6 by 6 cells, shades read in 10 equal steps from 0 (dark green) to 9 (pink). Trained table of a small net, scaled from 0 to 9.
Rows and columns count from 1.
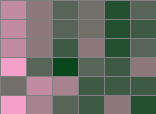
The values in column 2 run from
3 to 7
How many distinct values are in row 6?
6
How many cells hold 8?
0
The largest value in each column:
9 7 6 5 5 5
